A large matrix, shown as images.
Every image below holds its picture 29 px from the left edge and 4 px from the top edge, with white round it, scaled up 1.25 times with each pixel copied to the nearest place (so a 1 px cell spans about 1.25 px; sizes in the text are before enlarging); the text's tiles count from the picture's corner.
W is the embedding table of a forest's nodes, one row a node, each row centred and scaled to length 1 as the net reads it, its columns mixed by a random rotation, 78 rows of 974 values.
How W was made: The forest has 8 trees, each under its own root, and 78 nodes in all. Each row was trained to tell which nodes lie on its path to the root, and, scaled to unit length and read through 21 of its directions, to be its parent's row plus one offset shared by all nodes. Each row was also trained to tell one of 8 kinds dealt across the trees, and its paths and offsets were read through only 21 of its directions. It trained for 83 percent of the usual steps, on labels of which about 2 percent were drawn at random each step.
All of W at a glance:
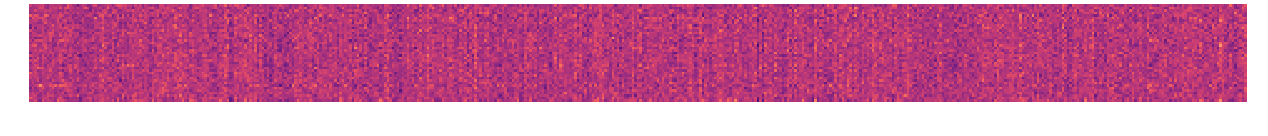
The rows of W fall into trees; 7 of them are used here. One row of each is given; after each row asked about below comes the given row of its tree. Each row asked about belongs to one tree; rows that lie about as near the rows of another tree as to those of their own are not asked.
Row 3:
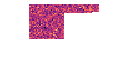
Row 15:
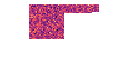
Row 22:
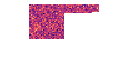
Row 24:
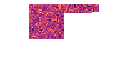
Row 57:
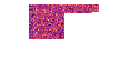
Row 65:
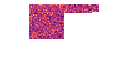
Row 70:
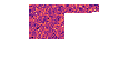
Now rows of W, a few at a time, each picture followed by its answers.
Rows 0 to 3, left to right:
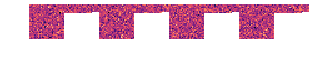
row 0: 3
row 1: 57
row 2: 3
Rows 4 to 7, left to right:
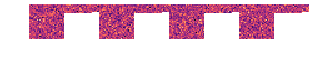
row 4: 65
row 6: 70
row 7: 22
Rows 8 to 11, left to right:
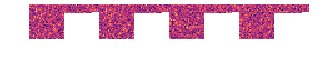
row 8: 15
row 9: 15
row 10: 57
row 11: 22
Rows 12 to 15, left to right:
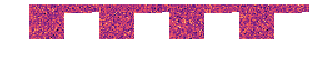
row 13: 24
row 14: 22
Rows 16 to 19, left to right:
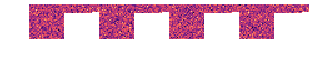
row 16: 57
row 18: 22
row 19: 22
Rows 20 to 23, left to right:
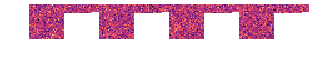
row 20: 3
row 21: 24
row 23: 22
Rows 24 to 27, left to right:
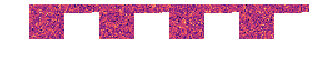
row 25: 57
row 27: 24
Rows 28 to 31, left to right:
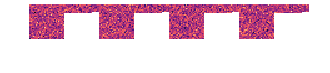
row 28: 70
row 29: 24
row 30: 3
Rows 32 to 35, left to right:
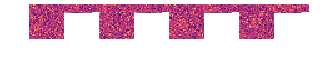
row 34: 24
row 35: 57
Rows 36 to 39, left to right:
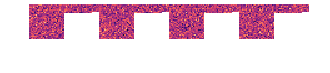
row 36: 22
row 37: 24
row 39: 15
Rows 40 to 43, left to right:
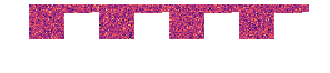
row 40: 57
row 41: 57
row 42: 22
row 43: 24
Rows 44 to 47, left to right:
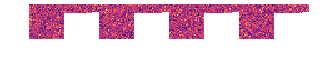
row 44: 65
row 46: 24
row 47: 57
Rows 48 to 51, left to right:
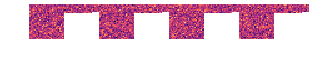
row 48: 24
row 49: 57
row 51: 57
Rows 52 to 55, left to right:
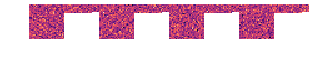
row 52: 24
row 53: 3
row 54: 3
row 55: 57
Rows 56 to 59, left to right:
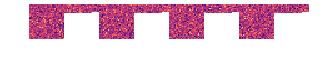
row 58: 15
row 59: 24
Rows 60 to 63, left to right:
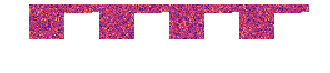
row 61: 22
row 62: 70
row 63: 22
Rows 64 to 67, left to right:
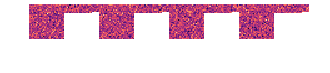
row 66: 57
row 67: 22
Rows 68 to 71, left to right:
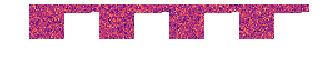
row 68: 22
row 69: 3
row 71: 24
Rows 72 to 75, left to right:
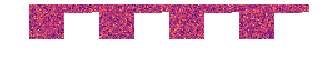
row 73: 22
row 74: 15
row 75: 57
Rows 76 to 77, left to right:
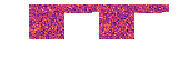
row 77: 24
